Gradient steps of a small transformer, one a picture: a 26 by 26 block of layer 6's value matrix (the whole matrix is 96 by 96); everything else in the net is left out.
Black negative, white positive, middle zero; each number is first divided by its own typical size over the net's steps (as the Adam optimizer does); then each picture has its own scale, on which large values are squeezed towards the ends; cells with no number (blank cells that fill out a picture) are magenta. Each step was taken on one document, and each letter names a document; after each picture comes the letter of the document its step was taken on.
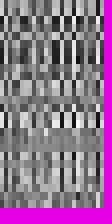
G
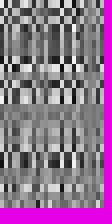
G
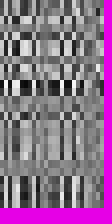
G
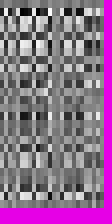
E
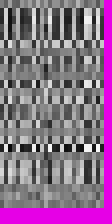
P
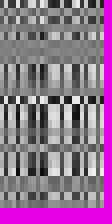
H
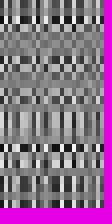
G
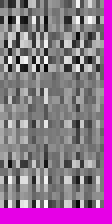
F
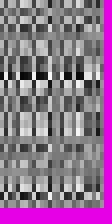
E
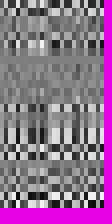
H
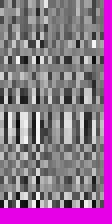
F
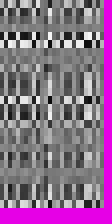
E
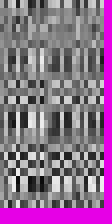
H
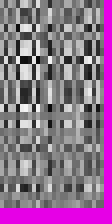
E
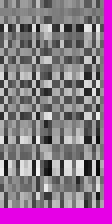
P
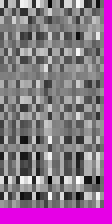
E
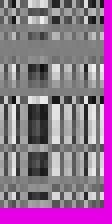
H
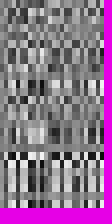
H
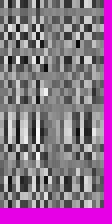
F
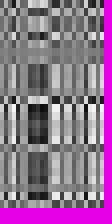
H
